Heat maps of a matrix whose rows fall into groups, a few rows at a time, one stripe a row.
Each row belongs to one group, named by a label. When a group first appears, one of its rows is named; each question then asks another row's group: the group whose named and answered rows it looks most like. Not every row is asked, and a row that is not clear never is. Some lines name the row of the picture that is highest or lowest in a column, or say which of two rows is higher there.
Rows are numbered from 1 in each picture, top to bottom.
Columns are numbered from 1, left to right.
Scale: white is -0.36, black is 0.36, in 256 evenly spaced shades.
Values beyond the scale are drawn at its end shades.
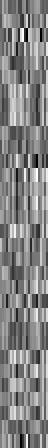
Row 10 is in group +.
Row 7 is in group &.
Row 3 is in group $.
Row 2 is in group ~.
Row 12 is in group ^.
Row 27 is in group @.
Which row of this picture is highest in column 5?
3
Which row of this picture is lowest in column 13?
13
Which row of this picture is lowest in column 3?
2
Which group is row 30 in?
&
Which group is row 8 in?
&
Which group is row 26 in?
&
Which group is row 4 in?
@
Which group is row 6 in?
~
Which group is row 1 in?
+
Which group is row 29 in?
@
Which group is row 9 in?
&
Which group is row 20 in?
+
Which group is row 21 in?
@
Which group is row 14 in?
@
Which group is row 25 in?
+
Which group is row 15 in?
@
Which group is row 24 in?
+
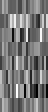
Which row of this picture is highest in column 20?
2
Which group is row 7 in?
^
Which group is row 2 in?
&
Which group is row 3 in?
~
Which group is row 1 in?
+
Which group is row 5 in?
^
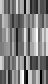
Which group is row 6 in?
$
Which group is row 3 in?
@
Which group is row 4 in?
@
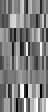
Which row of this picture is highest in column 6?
3
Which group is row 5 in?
^
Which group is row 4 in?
~
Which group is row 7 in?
$
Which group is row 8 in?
@
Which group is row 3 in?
+
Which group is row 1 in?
$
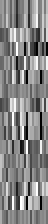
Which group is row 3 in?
&
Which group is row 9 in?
$
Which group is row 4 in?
^
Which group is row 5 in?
@
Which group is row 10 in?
$
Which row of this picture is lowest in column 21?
11
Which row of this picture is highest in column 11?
11
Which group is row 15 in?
$
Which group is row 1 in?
@
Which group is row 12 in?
^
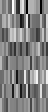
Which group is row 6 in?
@
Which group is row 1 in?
$
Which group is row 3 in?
&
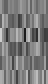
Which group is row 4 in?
+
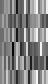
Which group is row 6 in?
@
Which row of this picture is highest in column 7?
4
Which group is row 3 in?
@
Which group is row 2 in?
+
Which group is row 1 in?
@
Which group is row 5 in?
^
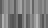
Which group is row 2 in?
+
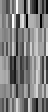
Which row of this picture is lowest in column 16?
4
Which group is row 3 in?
@
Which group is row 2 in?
$
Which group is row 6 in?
+
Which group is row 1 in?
^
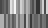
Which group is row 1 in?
&
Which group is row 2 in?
^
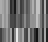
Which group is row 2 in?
+
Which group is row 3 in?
^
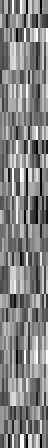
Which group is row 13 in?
$
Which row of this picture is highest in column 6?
22
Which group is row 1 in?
$
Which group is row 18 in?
+
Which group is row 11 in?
^
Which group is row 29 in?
&
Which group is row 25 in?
@
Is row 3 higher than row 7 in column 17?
No
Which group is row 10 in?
@
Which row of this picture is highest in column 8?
22
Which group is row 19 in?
~
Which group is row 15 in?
^
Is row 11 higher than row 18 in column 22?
Yes
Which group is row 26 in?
@
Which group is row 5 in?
&
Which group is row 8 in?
&
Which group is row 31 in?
~
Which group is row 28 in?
&
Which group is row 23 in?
^
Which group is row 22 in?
+
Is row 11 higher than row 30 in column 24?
Yes
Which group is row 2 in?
^
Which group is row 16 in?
^
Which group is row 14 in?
$
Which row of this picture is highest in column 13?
16
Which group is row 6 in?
~
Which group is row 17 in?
$
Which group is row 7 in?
&
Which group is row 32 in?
$
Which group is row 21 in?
&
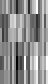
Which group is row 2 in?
&
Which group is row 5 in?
@
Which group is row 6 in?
@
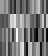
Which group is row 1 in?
+
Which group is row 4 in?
$
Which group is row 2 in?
&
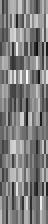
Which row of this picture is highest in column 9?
2
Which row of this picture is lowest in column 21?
15
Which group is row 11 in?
&
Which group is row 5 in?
+
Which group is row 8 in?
+
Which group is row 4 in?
^
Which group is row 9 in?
$
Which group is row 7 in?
+
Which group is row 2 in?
@
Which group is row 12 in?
^
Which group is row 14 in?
^
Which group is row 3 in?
&
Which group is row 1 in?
&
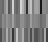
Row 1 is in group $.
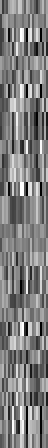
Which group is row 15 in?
+
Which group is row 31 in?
$
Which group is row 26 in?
+
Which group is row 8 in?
&
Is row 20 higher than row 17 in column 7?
Yes
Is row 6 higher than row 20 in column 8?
Yes
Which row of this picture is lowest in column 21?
11
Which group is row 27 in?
^
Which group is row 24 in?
$
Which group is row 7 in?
$
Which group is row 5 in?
@
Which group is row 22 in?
+
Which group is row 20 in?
~
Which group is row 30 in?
$
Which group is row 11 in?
~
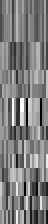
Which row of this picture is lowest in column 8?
13
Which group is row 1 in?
^
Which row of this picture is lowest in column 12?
8
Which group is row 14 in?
^
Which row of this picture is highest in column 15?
7
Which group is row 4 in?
+
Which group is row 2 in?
^
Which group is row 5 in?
+
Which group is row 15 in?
~
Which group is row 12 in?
@
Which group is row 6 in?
@
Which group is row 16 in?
^
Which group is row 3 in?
^
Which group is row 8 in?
$
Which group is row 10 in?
+
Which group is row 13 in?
&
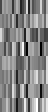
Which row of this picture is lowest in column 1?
3
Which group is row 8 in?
@
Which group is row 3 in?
^
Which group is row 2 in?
@
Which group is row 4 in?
$
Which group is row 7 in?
$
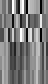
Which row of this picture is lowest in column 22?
3
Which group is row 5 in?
+
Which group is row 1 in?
$
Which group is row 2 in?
~
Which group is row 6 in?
+
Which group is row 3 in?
$
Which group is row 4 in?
+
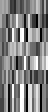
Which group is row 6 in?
^
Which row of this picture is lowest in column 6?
4
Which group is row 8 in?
$
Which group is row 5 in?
@
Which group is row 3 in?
$
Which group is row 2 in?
^
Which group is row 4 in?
&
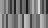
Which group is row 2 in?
~
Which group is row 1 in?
+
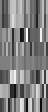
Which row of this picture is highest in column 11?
3
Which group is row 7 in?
+
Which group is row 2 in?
&
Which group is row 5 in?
^
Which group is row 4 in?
^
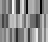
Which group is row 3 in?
@
